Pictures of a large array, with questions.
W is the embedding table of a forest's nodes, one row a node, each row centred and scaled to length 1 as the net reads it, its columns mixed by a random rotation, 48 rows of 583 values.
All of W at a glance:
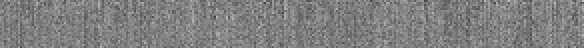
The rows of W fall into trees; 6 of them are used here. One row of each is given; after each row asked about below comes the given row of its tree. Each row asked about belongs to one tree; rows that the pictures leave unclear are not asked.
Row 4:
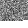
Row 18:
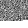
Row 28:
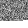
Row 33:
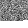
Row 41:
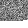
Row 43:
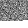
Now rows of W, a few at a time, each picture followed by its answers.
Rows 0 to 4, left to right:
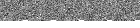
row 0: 18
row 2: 4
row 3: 4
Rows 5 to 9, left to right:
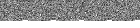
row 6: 18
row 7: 28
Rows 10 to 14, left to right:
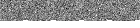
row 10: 33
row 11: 43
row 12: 43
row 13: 18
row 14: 41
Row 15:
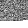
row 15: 18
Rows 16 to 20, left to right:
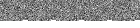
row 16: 18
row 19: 41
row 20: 43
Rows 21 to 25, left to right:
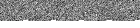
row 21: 41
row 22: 41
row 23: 43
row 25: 41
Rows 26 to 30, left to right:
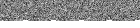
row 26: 28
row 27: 4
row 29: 18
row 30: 41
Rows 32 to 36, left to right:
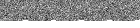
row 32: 18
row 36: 41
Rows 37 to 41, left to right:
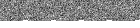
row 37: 33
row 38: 28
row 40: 18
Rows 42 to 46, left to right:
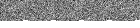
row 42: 41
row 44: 43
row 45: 18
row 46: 41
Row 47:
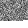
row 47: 28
